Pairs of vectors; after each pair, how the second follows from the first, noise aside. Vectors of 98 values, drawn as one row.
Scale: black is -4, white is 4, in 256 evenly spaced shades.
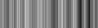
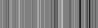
partly zeroed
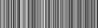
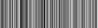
negated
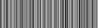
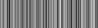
shuffled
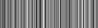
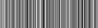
negated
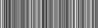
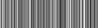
shuffled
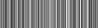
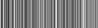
shuffled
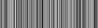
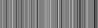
partly zeroed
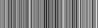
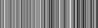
shuffled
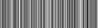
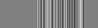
partly zeroed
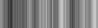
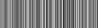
shuffled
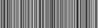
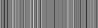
partly zeroed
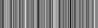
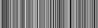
sign-scrambled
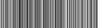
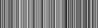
negated
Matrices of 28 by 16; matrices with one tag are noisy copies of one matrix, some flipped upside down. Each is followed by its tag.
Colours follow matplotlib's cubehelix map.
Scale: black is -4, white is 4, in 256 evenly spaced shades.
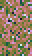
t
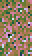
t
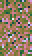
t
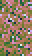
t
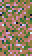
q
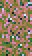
t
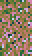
t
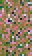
t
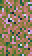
t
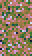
q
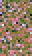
q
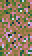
t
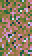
t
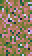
t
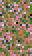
q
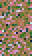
q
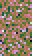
q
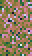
t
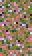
q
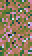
t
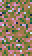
q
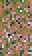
t
